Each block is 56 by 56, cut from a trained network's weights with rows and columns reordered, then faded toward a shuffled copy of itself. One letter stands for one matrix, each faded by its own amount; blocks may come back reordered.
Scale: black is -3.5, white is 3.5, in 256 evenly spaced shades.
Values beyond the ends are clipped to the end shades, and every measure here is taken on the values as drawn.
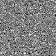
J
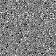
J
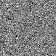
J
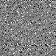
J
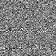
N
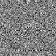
N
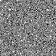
J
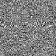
N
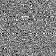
N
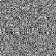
N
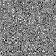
J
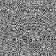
N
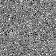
J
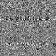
N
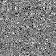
J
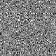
J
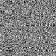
N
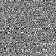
N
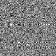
N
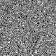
J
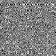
N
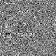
N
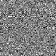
N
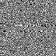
N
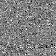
J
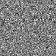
N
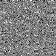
J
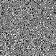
J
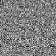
N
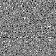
J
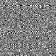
N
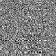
N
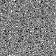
J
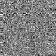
N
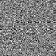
N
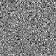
N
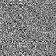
N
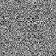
N
